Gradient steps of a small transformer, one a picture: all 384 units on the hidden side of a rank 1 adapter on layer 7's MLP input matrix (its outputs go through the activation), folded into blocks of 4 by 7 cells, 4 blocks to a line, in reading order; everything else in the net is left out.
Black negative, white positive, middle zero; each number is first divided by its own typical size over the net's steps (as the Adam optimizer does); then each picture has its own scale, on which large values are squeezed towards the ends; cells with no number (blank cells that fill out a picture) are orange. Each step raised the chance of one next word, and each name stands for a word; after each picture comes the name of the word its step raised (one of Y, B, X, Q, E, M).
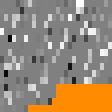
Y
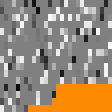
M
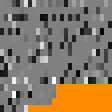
M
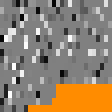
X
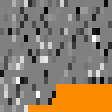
X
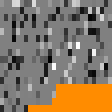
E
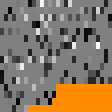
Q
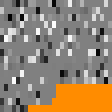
X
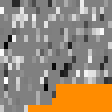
E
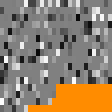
M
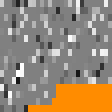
X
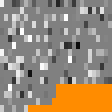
E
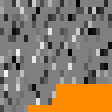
Y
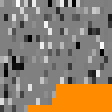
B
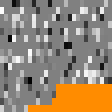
E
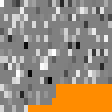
E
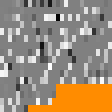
M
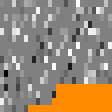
Y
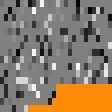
Q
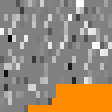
Y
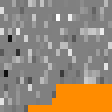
Y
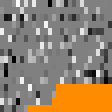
B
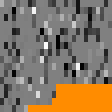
Q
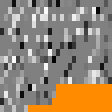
E
